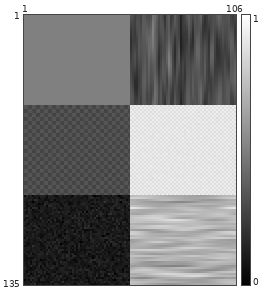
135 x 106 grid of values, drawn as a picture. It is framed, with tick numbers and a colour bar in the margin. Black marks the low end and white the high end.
The table splits into 3 rows of 2 panels. Panel 1,1: middling, flat. Panel 1,2: low, streaked downward. Panel 2,1: low, checkered, faint in contrast. Panel 2,2: very high, checkered, faint in contrast. Panel 3,1: very low, fine-grained, faint in contrast. Panel 3,2: high, streaked across.
